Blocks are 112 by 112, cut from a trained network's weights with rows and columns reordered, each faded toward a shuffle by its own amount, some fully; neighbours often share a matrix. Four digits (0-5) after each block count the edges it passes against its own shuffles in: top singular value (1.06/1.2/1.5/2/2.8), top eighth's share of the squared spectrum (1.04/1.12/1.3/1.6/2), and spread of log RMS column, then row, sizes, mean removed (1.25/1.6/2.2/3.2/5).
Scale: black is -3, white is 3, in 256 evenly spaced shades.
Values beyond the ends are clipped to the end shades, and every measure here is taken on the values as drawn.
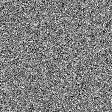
1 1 0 0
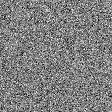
1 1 0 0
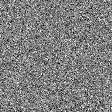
0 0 0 0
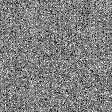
1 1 0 0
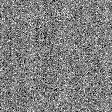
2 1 0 0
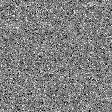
0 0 0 0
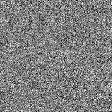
3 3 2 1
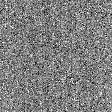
1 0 0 0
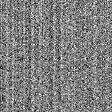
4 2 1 2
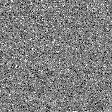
0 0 0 0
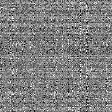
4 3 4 1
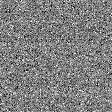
1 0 0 0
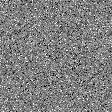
0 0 0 0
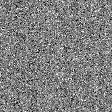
1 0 0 0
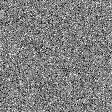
0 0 0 0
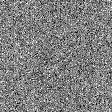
1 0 0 0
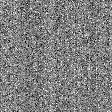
2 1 0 0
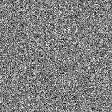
3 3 1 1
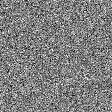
1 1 0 0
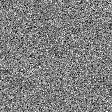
1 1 0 0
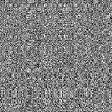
4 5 3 2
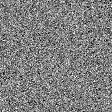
2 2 0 0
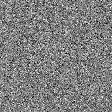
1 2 0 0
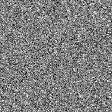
3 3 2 1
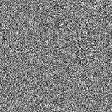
4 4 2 2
